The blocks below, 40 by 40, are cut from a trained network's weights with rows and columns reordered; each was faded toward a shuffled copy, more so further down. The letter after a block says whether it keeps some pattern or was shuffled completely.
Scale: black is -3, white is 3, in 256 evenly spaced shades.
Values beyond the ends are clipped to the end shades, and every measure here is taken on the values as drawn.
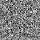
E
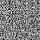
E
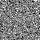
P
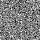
P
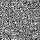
E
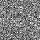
E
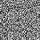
E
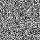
E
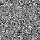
E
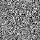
E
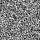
P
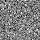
P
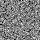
P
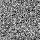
E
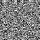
E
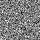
P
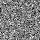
P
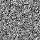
E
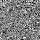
E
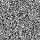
P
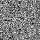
E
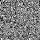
E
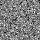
P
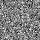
P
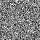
P
